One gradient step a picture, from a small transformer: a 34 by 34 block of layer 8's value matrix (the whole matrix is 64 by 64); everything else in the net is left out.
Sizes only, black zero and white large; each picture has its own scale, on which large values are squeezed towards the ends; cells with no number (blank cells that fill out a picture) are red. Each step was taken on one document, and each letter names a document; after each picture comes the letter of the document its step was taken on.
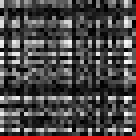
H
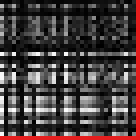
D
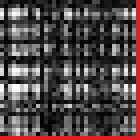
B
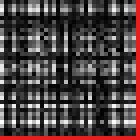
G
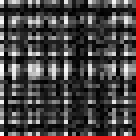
D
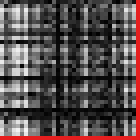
B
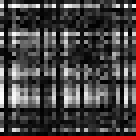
B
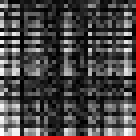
H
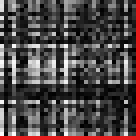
D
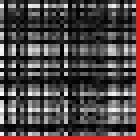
G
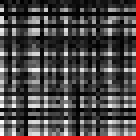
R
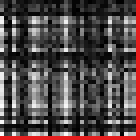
R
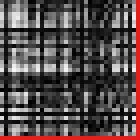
B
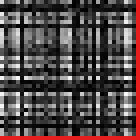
H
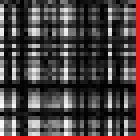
R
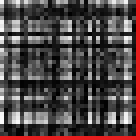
H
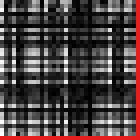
R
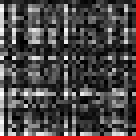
D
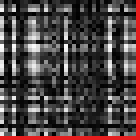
R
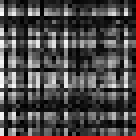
D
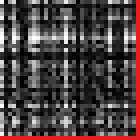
R
